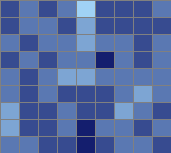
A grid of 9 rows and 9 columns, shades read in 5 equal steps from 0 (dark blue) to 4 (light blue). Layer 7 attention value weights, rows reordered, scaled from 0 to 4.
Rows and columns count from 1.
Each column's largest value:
3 2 2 3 4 2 3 3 2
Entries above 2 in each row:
1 1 1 0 2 1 2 1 0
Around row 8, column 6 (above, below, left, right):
1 1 0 2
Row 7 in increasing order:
1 1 1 1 1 2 2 3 3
